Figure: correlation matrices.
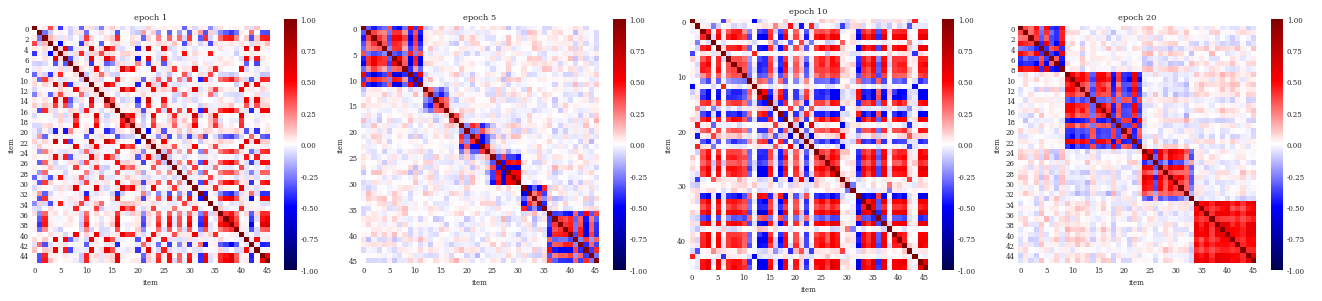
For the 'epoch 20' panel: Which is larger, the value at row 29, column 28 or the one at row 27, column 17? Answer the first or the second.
the first
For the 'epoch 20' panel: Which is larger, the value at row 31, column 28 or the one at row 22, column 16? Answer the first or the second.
the second
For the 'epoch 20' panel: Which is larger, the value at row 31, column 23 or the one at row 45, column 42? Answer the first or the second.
the second
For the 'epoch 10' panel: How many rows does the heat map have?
46
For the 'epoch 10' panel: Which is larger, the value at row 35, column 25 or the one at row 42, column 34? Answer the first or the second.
the first
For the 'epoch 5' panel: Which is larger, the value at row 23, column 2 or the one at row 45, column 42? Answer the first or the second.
the first
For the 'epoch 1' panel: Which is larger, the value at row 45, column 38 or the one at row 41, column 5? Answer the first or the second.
the first
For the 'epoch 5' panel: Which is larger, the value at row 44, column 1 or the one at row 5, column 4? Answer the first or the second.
the first
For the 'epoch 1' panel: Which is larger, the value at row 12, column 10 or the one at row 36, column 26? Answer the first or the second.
the second
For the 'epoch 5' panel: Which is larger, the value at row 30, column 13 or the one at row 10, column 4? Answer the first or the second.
the second
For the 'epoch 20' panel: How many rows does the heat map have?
46
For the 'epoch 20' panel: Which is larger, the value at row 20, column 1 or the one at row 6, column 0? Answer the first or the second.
the first
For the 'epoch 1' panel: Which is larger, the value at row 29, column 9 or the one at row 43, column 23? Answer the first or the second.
the first
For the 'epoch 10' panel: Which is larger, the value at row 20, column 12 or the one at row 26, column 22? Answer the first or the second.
the first
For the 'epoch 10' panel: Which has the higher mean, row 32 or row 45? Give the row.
45
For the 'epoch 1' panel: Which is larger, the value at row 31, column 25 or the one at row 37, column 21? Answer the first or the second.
the first
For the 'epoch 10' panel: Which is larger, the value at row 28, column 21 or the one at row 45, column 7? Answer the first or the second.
the second
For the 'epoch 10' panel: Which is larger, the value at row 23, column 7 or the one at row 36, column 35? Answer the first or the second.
the first
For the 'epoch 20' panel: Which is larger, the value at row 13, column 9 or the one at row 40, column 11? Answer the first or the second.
the first
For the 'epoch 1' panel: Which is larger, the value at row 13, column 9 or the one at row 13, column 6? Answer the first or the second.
the first
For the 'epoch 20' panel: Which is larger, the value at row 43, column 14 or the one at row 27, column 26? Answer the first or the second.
the first
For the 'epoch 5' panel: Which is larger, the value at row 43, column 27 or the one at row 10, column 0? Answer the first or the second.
the first
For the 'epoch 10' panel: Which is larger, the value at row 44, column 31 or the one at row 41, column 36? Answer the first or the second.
the first
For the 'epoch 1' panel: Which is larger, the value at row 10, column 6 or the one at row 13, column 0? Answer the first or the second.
the first
